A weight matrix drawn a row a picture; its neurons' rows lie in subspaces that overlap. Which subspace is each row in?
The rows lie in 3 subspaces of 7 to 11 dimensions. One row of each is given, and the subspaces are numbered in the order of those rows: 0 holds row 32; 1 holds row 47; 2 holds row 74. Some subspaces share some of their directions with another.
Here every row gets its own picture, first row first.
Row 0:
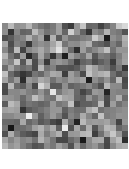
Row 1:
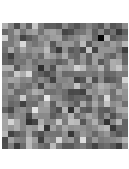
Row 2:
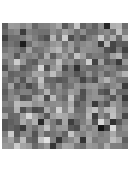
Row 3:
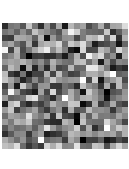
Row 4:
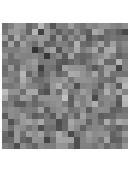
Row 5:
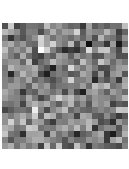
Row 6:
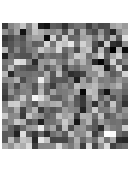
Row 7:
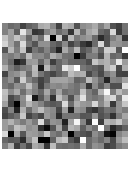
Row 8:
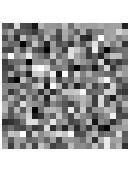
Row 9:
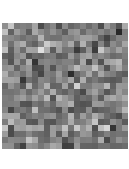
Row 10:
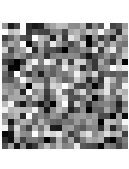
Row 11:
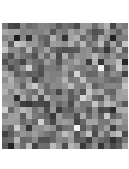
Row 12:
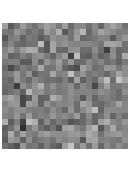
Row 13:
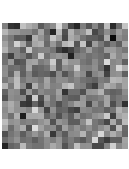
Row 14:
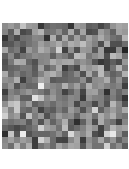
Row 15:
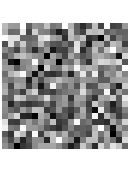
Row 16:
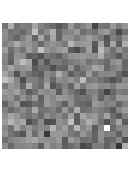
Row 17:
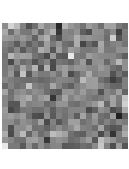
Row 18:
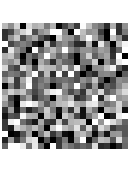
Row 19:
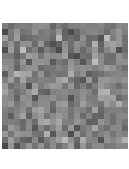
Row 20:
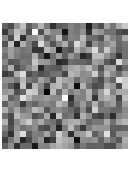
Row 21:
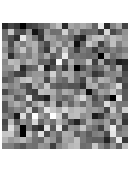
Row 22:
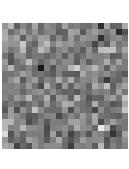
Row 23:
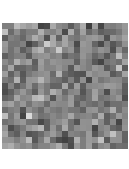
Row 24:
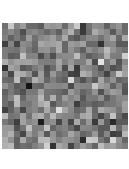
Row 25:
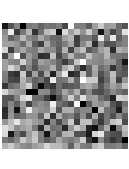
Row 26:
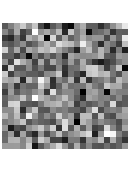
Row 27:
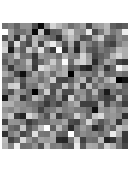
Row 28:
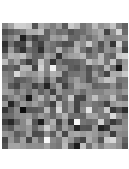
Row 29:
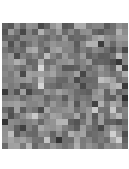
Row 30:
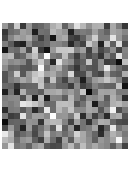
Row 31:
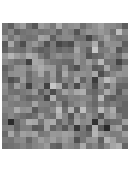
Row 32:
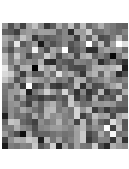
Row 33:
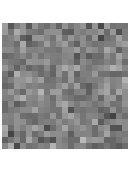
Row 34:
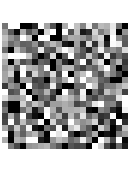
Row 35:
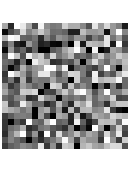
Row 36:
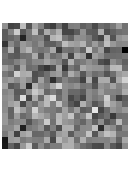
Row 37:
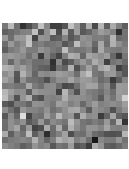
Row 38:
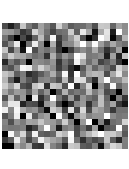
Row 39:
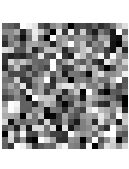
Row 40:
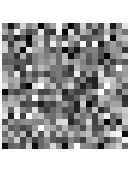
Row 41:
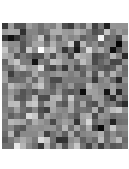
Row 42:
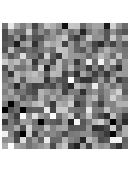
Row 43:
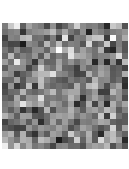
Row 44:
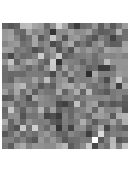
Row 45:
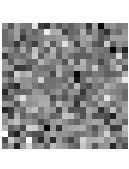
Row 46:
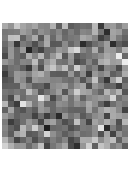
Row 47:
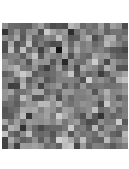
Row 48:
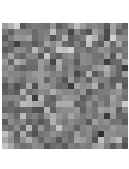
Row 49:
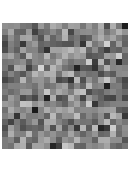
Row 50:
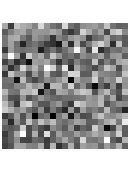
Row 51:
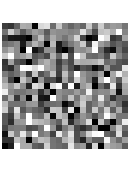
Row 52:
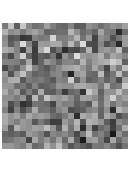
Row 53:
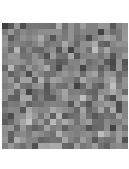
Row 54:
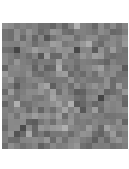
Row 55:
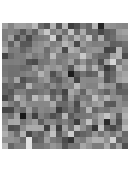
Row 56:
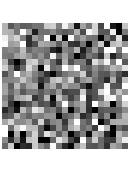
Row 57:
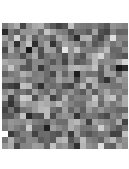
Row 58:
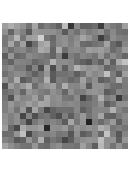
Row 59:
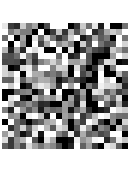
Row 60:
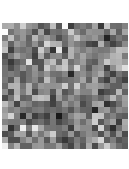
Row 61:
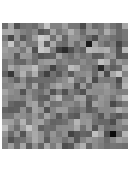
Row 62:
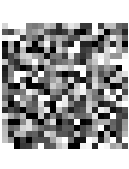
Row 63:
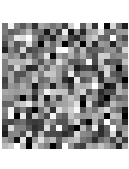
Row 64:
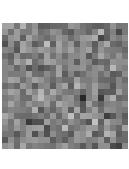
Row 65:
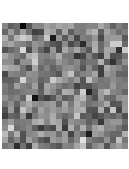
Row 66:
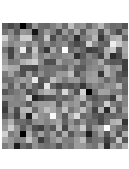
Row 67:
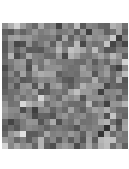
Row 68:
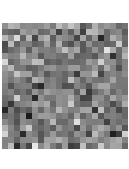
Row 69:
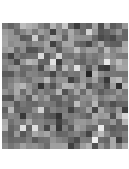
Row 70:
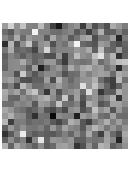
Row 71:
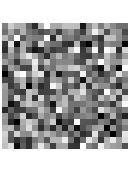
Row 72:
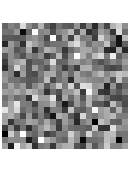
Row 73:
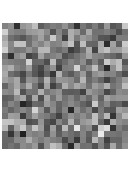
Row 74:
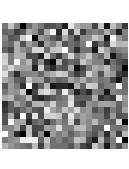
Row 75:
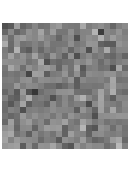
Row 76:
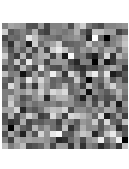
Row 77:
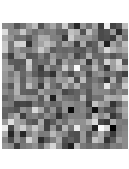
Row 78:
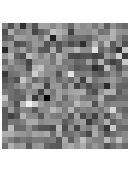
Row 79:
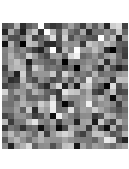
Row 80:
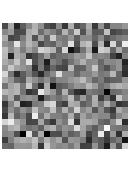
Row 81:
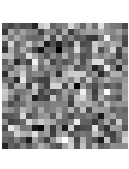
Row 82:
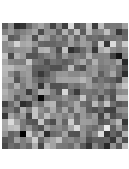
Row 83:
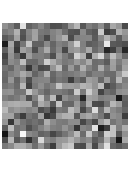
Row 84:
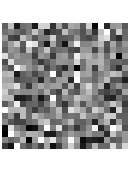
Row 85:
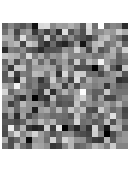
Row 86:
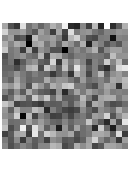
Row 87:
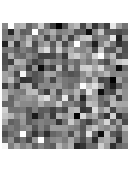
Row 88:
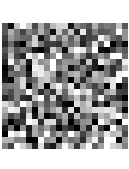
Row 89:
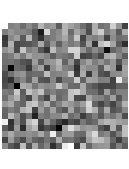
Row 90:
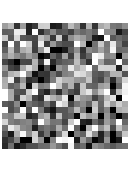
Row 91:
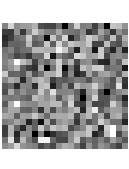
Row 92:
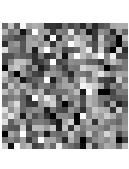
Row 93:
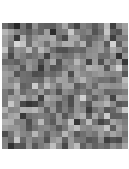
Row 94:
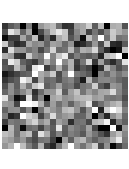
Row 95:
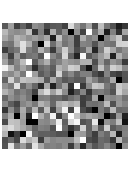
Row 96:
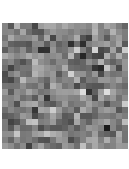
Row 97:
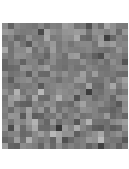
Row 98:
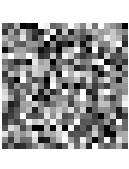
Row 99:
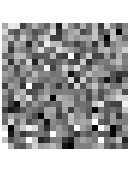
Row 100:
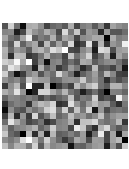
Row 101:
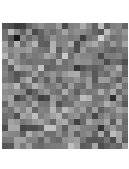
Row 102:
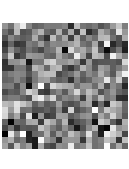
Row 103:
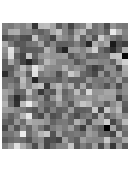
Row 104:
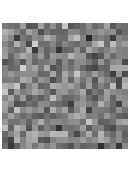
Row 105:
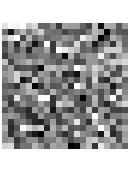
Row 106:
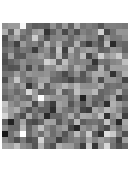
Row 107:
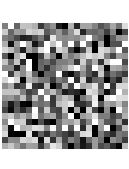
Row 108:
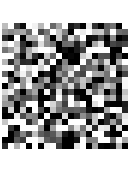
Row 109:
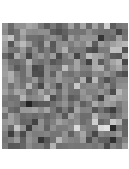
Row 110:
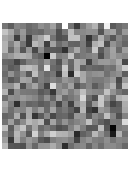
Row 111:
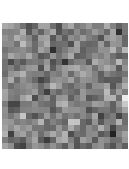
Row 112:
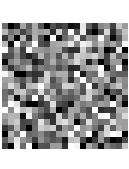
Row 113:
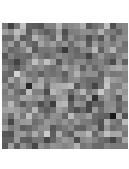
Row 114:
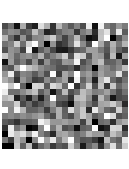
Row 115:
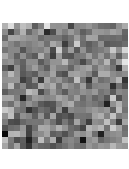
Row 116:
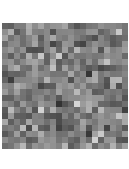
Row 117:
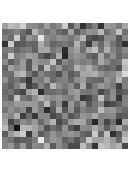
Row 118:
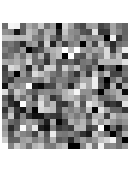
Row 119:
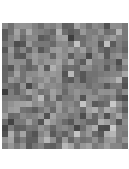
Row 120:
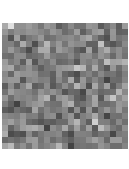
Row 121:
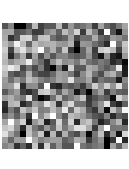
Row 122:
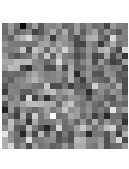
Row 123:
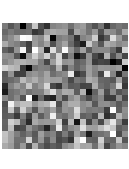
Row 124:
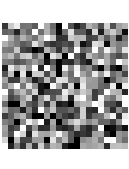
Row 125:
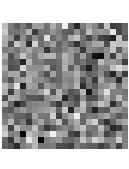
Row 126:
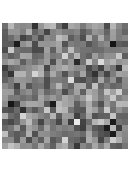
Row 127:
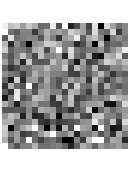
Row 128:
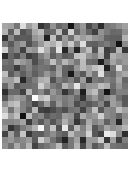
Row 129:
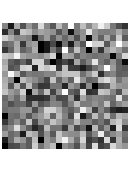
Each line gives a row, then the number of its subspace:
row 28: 0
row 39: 2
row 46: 2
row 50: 0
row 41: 0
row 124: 1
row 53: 1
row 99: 2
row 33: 1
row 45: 1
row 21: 0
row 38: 0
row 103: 0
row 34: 2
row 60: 1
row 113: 1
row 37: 2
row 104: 1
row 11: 0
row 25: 1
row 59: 1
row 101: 0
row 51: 0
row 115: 1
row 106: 1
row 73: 2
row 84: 1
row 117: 0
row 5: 0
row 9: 2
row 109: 0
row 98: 2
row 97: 1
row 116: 2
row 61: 0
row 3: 1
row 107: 0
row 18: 0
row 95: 1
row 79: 1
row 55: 1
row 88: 2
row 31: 0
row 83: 1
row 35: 0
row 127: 1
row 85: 1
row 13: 2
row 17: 2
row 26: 1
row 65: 0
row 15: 0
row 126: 0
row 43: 2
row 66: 0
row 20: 1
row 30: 2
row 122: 0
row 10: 1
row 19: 1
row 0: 1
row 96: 1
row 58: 0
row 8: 2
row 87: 2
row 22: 0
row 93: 0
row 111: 2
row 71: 0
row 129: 0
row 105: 0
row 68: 0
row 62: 0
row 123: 0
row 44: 2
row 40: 1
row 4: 1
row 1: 1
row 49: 1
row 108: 0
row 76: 1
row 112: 0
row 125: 1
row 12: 1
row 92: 2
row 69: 2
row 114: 1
